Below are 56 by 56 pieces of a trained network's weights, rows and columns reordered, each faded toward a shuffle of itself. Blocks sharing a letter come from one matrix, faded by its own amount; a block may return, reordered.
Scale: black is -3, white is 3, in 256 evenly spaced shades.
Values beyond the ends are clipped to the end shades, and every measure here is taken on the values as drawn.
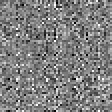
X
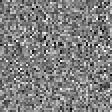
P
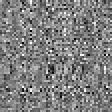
X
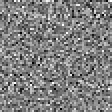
P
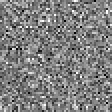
P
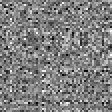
X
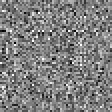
P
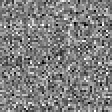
P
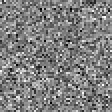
P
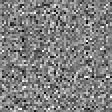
X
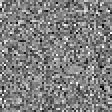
P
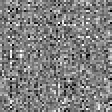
X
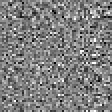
X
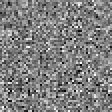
X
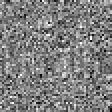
P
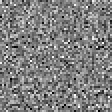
P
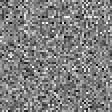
P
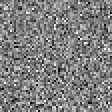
P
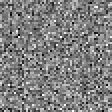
P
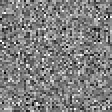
P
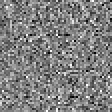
P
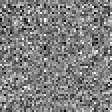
X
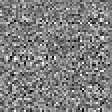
X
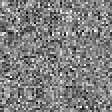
P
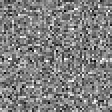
P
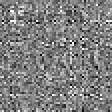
X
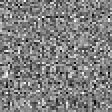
X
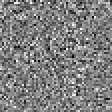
P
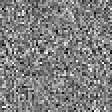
P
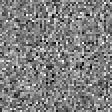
P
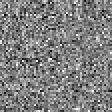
P
